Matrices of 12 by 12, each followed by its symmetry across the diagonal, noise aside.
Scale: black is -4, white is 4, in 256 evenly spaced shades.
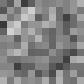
symmetric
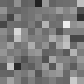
neither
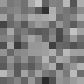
neither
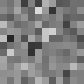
antisymmetric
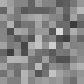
neither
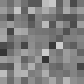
antisymmetric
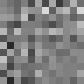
antisymmetric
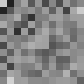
symmetric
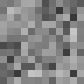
symmetric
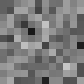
symmetric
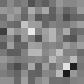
symmetric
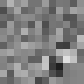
antisymmetric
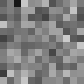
neither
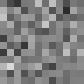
antisymmetric
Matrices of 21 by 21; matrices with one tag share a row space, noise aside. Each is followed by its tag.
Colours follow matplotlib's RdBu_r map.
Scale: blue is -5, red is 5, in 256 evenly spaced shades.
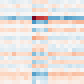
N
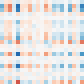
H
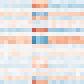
N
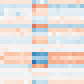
N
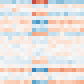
N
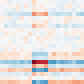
N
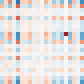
H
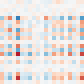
H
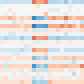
N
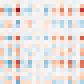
H
